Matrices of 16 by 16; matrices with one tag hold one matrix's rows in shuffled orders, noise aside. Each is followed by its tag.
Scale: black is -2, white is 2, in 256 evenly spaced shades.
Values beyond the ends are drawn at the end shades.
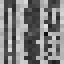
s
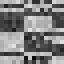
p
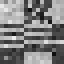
p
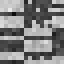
p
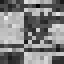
p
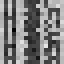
s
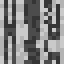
s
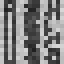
s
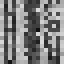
s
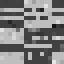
p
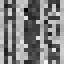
s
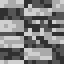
p
